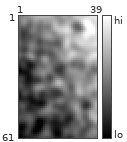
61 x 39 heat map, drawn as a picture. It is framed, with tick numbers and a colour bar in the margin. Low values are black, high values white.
Slope: up to the top right. Ninth with the highest average: top right. Odd rows or columns: none. Mirror symmetry: none. Grain: blotchy. Ninth with the lowest average: bottom left.
